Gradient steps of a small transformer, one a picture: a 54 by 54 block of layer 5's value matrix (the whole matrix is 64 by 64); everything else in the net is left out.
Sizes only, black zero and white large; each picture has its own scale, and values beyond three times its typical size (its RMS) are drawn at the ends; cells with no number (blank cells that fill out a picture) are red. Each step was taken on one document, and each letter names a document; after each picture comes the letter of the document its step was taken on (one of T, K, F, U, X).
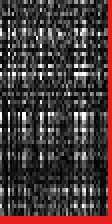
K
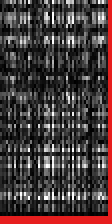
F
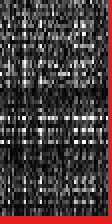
K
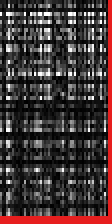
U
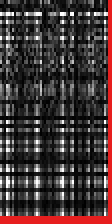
U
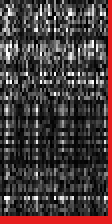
U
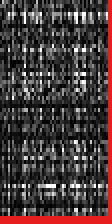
K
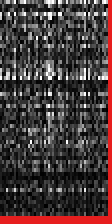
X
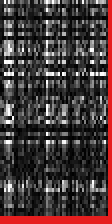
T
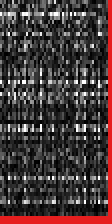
K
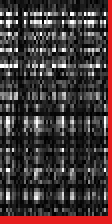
U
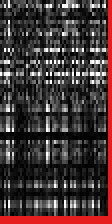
T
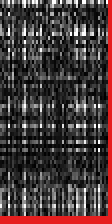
K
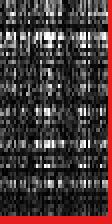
X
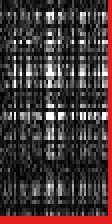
X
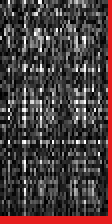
K
